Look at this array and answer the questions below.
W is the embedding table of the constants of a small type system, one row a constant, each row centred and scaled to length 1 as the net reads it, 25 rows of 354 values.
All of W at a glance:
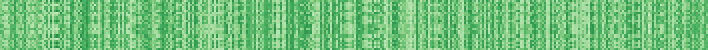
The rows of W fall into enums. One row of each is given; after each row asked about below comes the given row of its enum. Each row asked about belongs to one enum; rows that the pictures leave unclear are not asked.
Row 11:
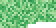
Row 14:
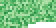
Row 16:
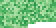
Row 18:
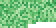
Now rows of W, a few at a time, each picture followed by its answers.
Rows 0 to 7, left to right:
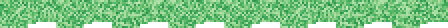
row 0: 18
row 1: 11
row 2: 14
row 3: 11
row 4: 11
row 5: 18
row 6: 14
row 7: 16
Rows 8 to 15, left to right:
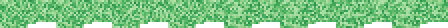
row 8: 11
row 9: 11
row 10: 18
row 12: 16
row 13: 16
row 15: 16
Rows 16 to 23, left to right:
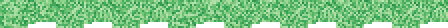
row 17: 18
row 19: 14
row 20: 11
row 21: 18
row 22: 11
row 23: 18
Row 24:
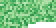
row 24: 14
